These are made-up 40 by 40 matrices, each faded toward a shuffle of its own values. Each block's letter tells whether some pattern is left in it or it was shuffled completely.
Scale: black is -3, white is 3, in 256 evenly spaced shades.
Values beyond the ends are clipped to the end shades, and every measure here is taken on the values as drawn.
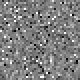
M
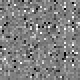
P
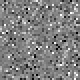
M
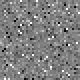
M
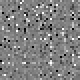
P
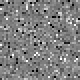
M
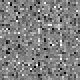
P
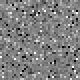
M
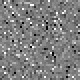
M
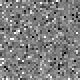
M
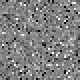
M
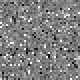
M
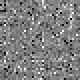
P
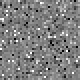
M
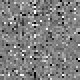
P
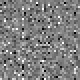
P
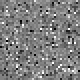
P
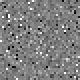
M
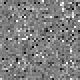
P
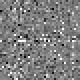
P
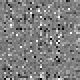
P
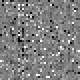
P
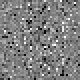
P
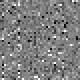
P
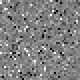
M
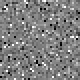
M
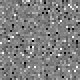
M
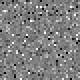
M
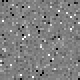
M
